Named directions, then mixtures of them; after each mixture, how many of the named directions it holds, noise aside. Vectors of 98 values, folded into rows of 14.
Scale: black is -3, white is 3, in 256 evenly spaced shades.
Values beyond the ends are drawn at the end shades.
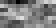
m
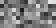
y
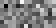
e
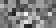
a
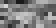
three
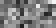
three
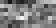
one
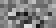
one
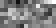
three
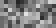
three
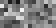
three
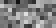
two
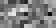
two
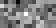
two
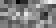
three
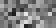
one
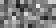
three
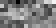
two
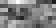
one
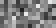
three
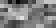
one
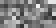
two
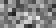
one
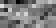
two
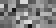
three
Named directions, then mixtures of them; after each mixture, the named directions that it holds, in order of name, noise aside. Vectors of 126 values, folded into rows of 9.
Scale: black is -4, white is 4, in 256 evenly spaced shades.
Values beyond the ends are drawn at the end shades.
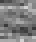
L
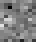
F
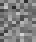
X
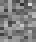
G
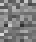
G, X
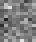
F, X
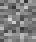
F, L, X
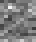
F, L, X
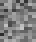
G, X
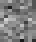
F, G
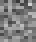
G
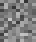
X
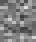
F, L, X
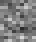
F, L, X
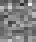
G, L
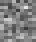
F, L, X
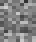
L, X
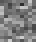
F, G, L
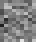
F, G, X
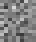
X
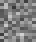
X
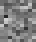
F, G, L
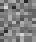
X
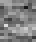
F, L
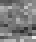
L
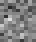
F, G, X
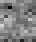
F, L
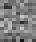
F, L, X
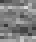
L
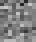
G, L, X
